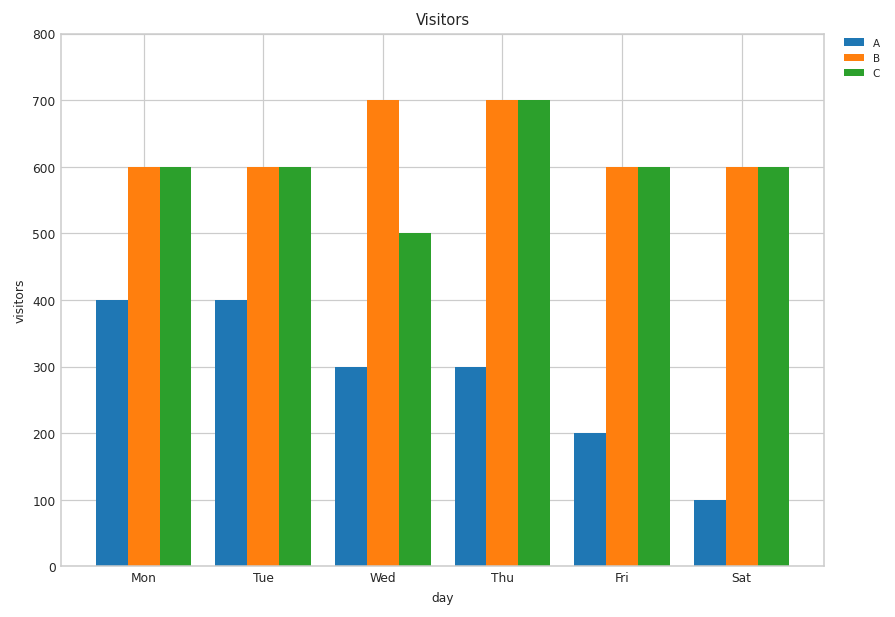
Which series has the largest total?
B
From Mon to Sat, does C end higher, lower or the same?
the same
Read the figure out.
Title: Visitors
x-axis: day, ticks Mon Tue Wed Thu Fri Sat
y-axis: visitors, ticks 0 100 200 300 400 500 600 700 800
Legend: A, B, C
Values:
A: 400 400 300 300 200 100
B: 600 600 700 700 600 600
C: 600 600 500 700 600 600
